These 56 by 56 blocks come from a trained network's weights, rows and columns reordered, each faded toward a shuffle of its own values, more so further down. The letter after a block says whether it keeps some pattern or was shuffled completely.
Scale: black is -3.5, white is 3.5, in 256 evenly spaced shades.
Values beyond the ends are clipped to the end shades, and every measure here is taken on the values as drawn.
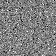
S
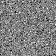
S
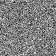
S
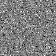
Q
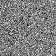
S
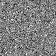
S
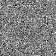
Q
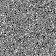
S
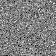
S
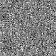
Q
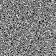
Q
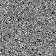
Q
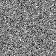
S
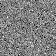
S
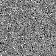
S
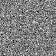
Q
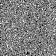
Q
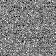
Q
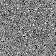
S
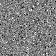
S
